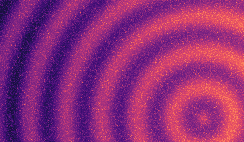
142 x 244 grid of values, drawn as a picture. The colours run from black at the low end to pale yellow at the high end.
Rings spread out from the bottom right. No row or column stands out. The field climbs toward the right.
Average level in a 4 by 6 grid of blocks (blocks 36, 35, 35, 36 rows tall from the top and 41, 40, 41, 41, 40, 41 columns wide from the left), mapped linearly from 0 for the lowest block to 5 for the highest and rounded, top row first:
012345 | 012345 | 012345 | 012345
